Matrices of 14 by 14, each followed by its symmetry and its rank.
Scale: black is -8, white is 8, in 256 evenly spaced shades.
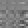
neither, rank two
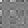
symmetric, rank two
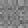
neither, rank three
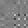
symmetric, rank two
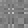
symmetric, rank two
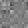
symmetric, rank two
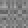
neither, rank two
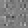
neither, rank three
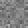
neither, rank three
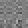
neither, rank two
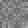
symmetric, rank two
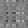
neither, rank two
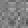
neither, rank two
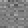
neither, rank three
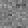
neither, rank three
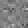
neither, rank three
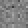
neither, rank three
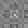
symmetric, rank two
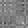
symmetric, rank two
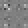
symmetric, rank two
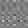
neither, rank two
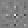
symmetric, rank two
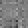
neither, rank two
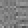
neither, rank three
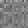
neither, rank three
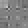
symmetric, rank two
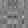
neither, rank two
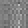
neither, rank two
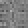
neither, rank three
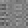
neither, rank two
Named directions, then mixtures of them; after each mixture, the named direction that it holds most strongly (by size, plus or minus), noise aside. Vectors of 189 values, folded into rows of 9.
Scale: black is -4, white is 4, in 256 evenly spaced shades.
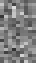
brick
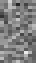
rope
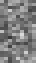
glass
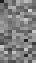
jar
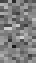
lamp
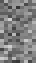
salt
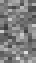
glass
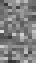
glass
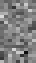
rope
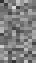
jar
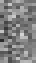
glass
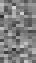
brick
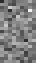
glass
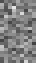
brick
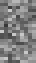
glass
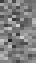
lamp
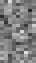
rope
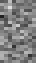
lamp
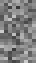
salt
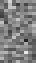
rope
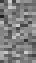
rope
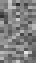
rope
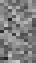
salt
